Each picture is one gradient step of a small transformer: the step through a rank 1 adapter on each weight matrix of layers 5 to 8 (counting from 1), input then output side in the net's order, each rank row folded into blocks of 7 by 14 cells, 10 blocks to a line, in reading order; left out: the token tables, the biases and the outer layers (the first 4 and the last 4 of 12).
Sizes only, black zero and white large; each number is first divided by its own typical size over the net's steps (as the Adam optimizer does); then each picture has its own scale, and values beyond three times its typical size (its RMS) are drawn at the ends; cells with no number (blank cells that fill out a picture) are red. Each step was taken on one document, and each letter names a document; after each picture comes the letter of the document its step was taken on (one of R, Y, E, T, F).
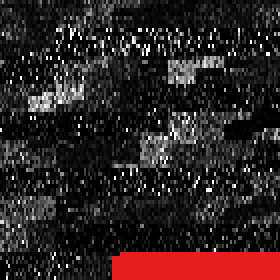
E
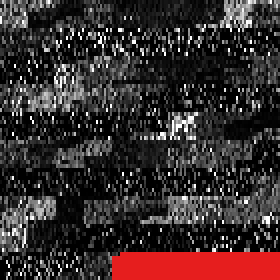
E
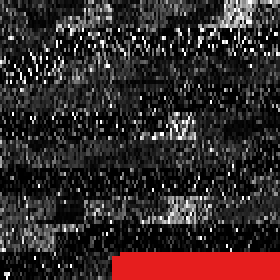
E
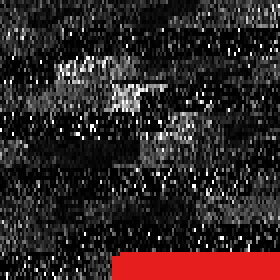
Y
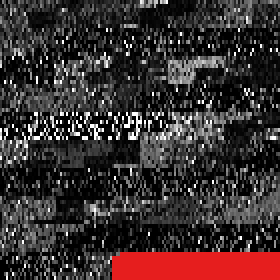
Y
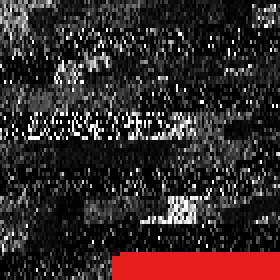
Y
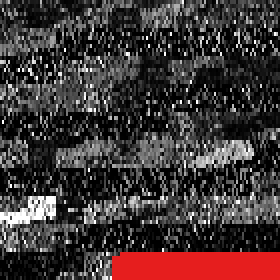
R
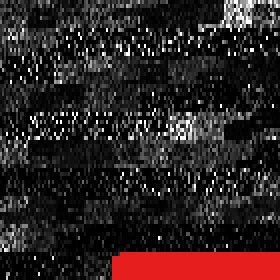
E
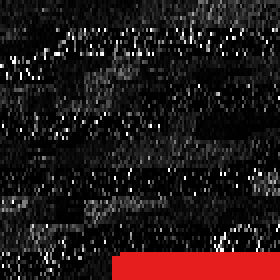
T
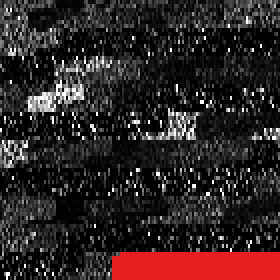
Y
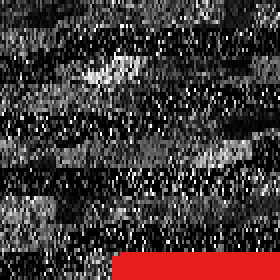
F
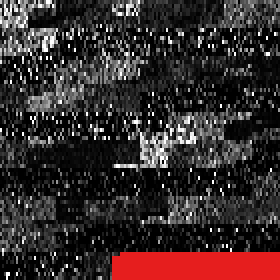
E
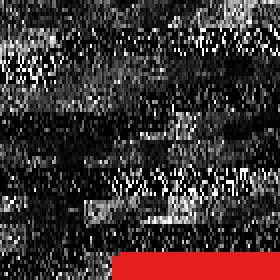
R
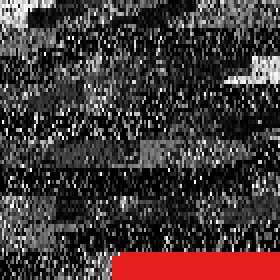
F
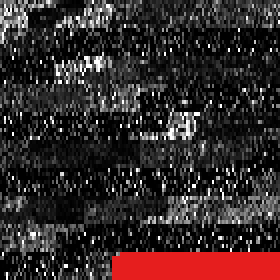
Y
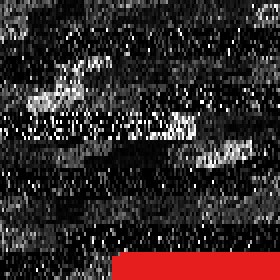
Y
